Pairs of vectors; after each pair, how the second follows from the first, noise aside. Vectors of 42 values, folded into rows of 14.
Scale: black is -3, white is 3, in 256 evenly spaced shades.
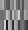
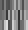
sign-scrambled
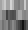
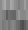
shrunk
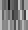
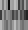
sign-scrambled
